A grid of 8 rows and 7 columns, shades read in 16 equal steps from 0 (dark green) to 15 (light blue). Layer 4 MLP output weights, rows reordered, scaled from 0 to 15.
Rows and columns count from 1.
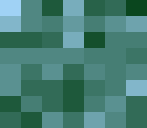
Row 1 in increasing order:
0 2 3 4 7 11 15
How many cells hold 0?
1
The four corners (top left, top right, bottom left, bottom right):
15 0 4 4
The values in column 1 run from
2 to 15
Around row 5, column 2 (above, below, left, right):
7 4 8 8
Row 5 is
8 5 8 4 7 6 7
